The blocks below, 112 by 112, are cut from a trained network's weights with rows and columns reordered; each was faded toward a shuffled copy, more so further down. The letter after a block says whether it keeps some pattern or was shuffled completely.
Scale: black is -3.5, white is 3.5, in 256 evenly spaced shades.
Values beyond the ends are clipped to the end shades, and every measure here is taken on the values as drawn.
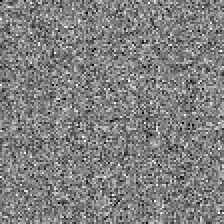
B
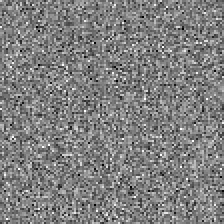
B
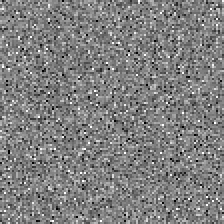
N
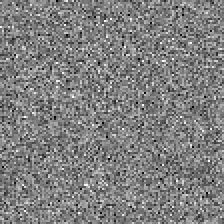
B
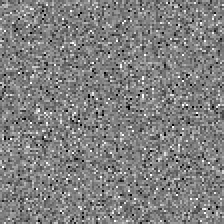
N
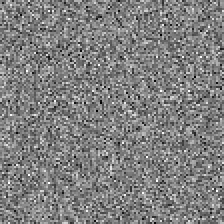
B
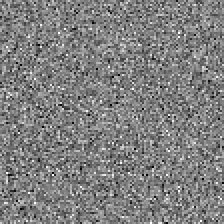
B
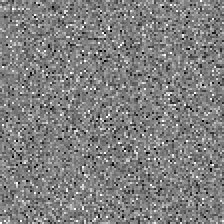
N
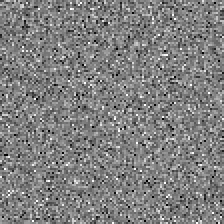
N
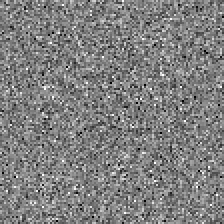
B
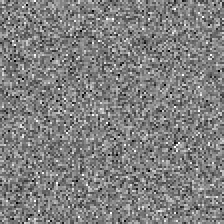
N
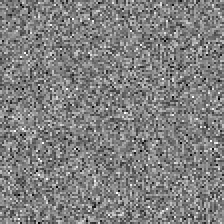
N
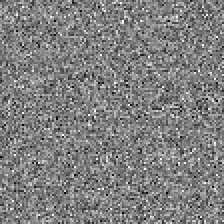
B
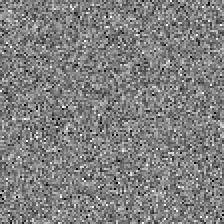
N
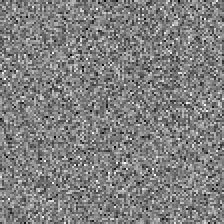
N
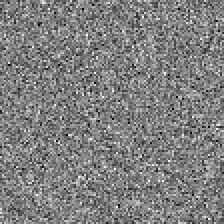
N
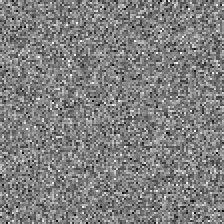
N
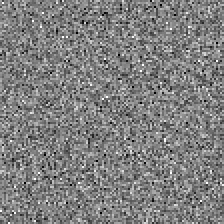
B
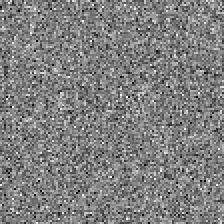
B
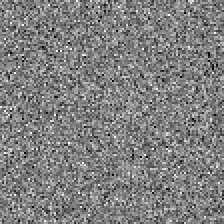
N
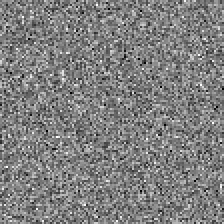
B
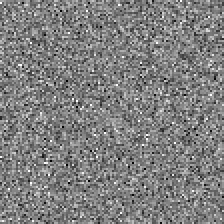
N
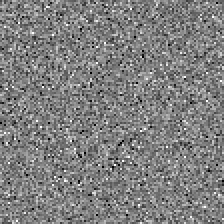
N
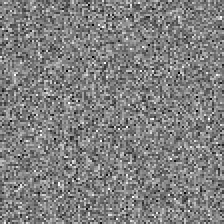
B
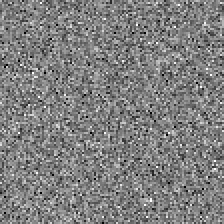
N
